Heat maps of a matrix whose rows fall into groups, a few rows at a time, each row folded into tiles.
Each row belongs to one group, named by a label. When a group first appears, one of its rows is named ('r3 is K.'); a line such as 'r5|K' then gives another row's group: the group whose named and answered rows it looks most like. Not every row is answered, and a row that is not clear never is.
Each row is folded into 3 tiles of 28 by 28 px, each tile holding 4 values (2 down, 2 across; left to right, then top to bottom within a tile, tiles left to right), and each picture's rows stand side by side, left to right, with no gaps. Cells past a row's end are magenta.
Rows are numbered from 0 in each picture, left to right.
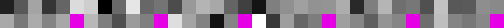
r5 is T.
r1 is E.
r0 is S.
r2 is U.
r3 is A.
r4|E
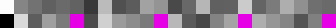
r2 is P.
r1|T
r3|U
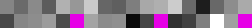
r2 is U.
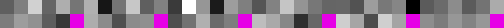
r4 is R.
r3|U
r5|S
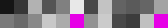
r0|S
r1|T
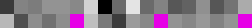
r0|A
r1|E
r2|S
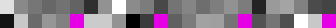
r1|U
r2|T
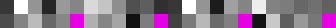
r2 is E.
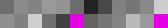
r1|S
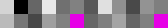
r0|E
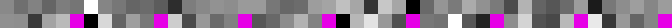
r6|T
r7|A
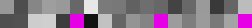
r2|S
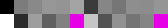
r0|A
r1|A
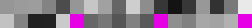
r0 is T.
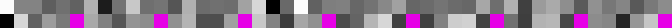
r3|E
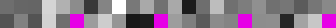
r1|U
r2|E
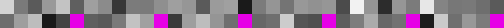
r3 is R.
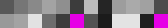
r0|R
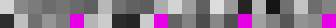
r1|T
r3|E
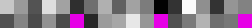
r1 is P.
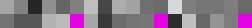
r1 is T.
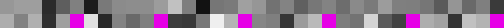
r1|A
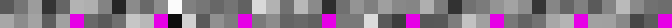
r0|S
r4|R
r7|U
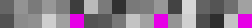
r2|T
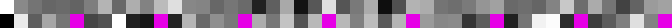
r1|R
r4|S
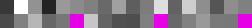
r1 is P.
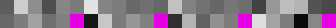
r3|U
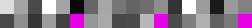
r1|T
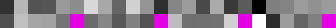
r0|T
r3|A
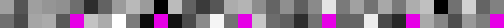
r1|R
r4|R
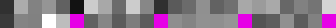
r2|S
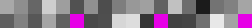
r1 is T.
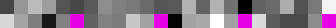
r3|P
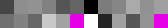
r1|A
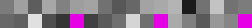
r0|R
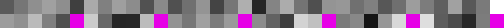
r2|S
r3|P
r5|P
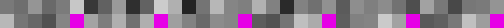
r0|P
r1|S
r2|E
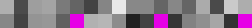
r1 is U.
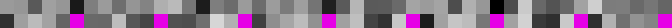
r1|R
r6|T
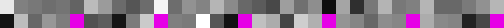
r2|R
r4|E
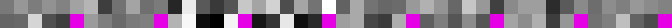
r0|R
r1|E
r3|R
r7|R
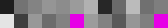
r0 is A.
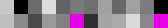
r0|E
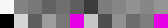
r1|A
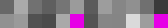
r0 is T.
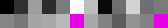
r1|E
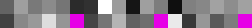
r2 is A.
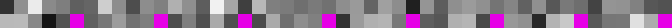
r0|U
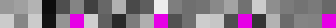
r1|P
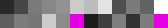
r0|S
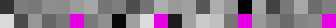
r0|A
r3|E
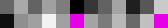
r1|S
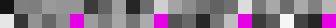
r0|A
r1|S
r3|R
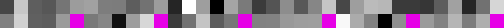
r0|T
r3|S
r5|S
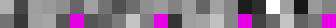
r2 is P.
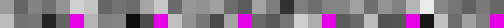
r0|P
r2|U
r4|R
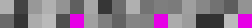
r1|E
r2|T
